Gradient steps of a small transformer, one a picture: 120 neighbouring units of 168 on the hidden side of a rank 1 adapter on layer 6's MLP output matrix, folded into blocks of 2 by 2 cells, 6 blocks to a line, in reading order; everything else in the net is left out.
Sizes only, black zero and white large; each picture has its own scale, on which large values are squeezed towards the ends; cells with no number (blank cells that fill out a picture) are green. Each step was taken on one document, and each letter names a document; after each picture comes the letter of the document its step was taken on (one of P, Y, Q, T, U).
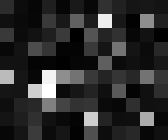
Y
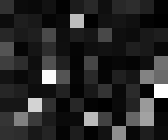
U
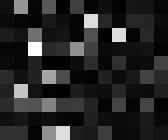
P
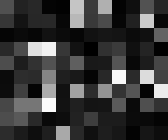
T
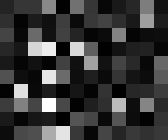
P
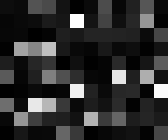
T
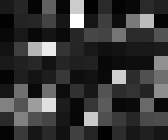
T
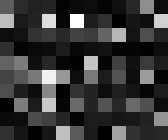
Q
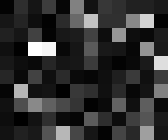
P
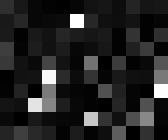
U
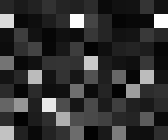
Q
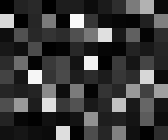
Q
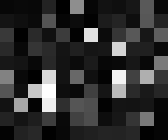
Y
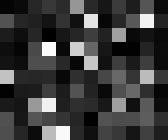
P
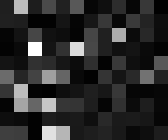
P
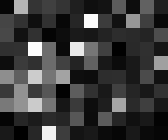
P
